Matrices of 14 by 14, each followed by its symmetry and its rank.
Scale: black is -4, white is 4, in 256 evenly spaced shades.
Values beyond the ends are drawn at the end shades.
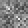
symmetric, rank three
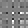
symmetric, rank one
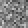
neither, full rank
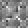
symmetric, rank three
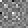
symmetric, rank three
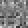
neither, rank three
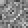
symmetric, full rank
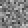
neither, full rank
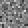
neither, full rank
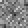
symmetric, full rank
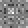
symmetric, rank three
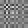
symmetric, rank one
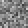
neither, full rank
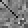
symmetric, full rank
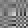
symmetric, rank one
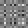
symmetric, rank one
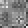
symmetric, rank three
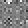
neither, rank three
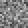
neither, full rank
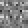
neither, rank three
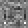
neither, rank three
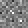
symmetric, rank three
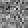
neither, rank three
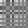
symmetric, rank one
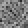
symmetric, full rank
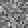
neither, full rank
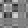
symmetric, rank one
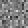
neither, rank three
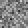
symmetric, full rank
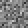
symmetric, full rank
